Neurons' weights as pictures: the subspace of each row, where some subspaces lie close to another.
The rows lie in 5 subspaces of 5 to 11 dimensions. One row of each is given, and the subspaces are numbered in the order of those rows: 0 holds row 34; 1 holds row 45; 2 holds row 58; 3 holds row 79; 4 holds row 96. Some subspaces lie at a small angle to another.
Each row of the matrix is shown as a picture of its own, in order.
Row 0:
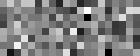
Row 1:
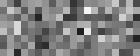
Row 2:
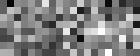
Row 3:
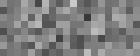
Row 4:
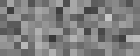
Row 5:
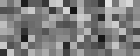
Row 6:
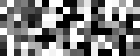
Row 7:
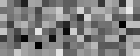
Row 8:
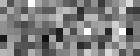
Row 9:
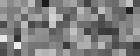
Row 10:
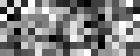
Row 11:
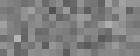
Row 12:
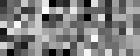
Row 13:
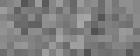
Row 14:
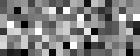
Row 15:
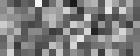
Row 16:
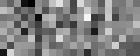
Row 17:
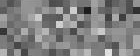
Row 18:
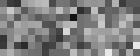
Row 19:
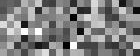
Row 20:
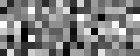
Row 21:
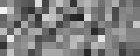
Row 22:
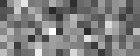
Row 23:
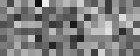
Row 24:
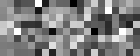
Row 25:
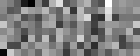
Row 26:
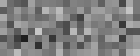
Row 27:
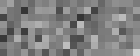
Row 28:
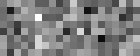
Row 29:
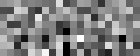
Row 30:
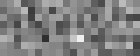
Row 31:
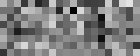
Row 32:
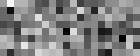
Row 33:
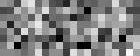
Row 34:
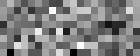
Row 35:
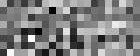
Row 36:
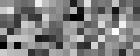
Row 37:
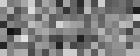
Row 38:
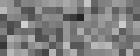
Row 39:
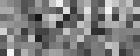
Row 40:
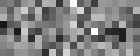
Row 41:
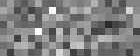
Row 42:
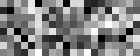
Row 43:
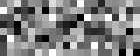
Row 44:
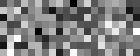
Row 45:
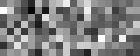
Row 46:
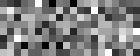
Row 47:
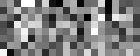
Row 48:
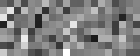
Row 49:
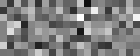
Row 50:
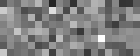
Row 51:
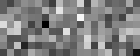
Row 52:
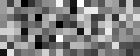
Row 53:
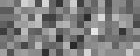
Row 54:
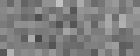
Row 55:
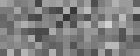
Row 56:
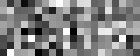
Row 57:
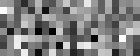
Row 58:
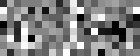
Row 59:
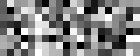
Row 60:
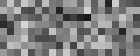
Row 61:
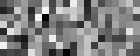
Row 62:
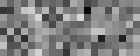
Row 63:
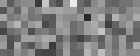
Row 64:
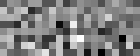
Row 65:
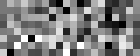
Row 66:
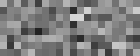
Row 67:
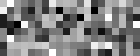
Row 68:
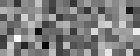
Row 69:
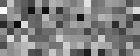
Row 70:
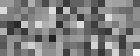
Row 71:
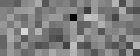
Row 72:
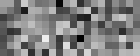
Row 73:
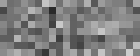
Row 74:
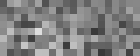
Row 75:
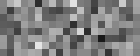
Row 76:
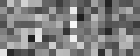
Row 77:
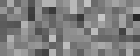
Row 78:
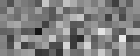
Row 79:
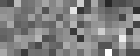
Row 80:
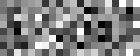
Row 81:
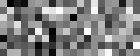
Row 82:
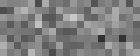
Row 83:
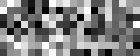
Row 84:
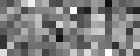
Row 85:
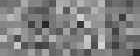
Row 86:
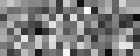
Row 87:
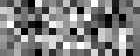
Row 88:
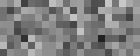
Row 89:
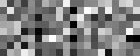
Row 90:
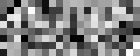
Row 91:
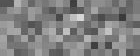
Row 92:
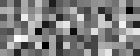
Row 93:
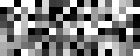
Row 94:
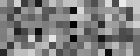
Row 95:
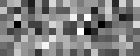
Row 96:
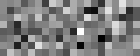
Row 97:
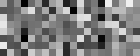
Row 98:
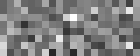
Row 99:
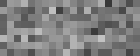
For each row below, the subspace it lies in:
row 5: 1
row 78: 1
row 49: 3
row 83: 1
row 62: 4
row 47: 4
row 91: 0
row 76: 3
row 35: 1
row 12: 2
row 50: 2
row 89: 3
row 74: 0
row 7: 0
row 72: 2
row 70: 2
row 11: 0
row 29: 2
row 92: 0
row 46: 0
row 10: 2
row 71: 2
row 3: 0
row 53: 1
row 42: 3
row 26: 0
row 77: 2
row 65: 4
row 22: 0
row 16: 3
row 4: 3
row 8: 3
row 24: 3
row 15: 4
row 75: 4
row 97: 0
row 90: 2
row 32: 1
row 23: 3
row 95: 3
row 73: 2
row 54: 4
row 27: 2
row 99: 0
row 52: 3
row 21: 1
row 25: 3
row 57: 0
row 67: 1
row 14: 0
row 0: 4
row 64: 2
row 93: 3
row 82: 2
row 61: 2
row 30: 2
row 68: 0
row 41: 0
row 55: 3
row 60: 3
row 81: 0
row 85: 2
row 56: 1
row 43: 3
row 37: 2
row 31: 2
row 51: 2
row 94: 3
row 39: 4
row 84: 3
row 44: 0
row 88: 4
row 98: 2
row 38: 1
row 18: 1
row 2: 3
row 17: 4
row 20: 2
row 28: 4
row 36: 2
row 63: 0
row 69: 2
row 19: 2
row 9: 2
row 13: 0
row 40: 2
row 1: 4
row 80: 3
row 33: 1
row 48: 2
